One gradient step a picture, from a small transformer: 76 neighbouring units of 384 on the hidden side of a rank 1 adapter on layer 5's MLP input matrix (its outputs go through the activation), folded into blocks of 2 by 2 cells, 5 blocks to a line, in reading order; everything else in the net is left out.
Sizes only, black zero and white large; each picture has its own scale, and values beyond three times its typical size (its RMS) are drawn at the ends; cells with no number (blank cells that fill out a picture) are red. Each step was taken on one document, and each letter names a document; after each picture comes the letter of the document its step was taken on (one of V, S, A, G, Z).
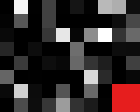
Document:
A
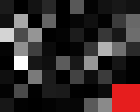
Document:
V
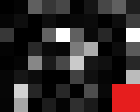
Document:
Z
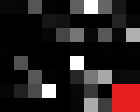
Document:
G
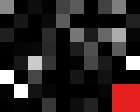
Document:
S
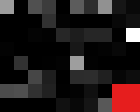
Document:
G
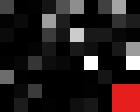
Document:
S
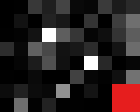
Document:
Z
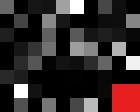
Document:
S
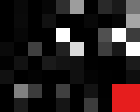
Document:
A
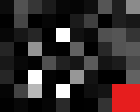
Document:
A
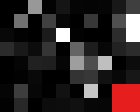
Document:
Z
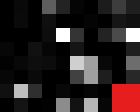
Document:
A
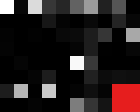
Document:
G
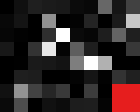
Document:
Z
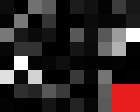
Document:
V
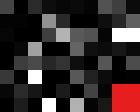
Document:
S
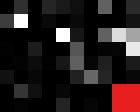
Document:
A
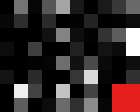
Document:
A
